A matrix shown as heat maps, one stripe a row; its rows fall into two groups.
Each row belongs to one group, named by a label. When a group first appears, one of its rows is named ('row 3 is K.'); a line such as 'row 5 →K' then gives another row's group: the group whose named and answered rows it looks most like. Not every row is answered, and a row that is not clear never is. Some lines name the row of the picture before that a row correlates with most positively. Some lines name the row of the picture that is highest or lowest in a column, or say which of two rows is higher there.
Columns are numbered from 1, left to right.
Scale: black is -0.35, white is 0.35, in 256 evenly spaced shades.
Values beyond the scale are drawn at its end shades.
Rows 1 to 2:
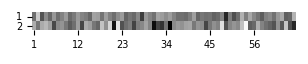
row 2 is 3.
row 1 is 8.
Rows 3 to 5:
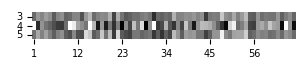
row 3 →3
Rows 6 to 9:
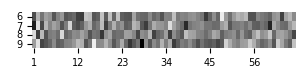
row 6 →3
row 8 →3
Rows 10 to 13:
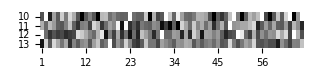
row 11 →3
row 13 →3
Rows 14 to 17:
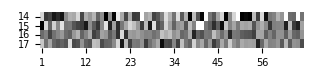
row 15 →8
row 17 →3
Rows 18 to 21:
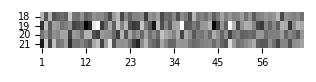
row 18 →3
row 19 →3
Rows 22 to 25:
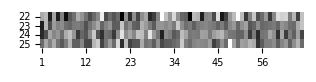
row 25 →3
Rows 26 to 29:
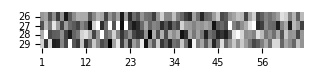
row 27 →3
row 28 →8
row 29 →3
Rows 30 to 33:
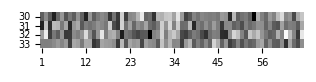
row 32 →8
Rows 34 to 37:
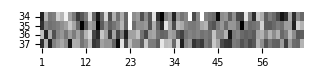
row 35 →8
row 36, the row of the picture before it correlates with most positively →33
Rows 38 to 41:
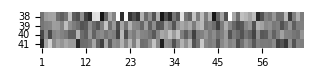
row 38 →3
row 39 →8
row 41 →8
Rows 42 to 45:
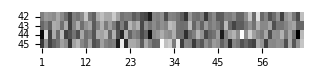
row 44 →8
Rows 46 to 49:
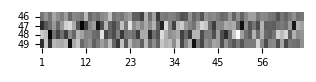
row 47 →8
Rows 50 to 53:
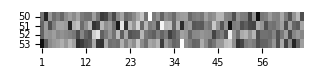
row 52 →3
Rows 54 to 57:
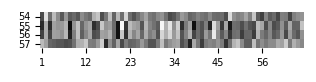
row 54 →3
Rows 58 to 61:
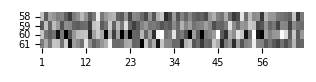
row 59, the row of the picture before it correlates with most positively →54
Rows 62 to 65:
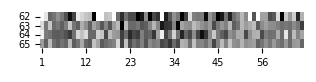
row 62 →8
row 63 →3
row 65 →3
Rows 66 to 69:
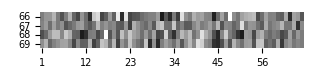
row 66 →3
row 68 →8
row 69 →8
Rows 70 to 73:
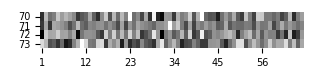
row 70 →8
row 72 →8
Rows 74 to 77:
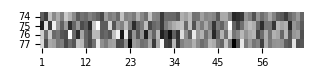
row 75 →3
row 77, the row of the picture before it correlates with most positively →73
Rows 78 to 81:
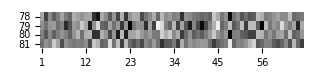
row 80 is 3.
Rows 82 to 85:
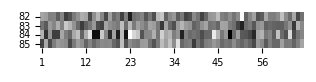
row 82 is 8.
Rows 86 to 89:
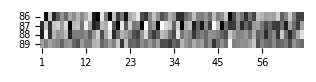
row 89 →3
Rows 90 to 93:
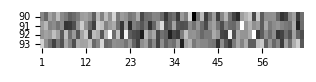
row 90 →8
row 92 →3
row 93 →8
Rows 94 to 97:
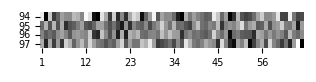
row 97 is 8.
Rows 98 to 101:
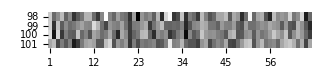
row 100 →3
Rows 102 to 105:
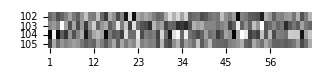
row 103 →3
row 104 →8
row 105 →8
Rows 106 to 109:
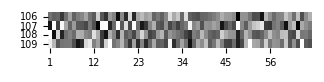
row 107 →3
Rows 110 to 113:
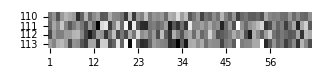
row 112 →8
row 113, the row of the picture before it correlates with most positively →107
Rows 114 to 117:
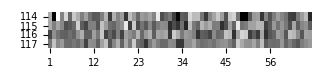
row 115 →3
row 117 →3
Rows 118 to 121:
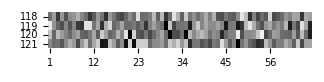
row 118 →8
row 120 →3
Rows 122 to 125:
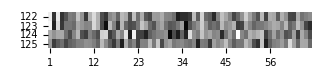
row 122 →3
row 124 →3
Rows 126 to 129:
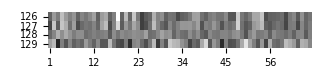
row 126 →3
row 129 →8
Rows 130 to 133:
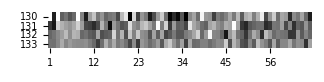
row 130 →3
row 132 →8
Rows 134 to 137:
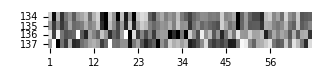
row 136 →3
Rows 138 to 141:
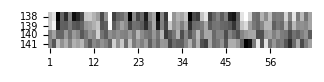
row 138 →8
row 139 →8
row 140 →8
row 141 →8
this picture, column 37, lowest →138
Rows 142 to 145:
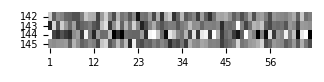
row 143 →3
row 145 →3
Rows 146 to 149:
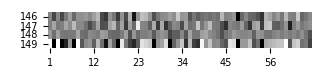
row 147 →8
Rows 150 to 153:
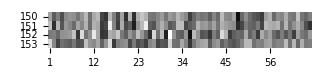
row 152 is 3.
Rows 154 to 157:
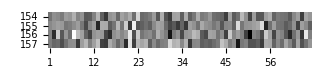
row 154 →8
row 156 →8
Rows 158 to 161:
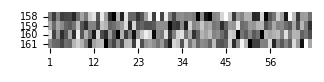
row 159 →3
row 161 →8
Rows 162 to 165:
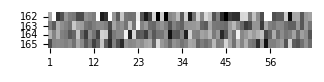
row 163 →8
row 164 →3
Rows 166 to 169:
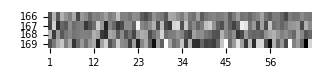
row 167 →8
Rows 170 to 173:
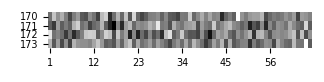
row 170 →3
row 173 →8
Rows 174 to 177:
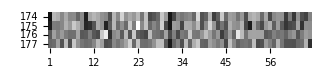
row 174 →8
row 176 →3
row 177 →8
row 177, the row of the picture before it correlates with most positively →173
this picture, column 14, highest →176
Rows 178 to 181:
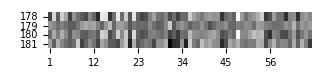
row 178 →3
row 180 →3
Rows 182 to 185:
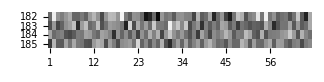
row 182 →8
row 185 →8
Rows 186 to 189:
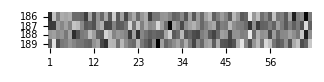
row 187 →8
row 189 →8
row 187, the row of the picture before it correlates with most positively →185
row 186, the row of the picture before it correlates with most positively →182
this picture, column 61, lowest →189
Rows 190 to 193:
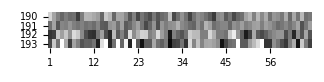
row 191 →8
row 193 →3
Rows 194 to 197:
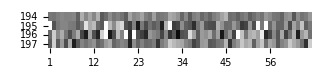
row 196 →3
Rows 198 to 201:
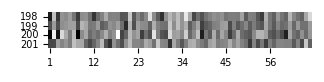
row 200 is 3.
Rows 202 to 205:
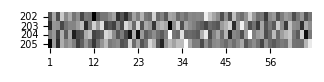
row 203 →8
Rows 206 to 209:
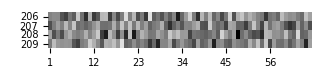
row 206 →3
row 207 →8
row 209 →8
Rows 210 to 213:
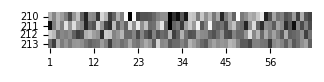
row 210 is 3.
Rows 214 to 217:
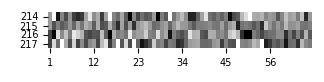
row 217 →3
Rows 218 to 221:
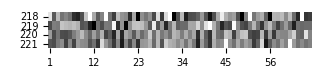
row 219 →8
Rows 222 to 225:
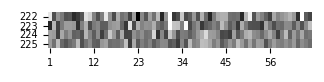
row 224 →8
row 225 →3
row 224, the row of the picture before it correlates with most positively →219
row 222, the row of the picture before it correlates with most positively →218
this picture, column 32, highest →223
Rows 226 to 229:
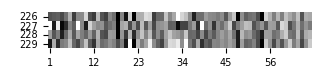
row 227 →3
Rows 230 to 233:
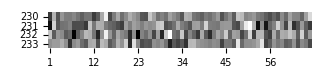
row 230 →3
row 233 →3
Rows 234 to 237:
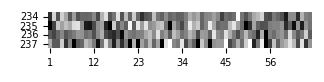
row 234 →3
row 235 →8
